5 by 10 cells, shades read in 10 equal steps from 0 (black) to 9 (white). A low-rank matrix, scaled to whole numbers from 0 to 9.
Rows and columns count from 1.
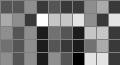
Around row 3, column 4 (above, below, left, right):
9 1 5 4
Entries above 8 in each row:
0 1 0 0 0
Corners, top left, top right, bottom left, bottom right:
3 2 5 2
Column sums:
23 17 22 14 22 17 12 29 29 16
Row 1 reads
3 3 5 2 3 2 2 5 6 2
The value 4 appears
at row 3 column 5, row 4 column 1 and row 4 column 8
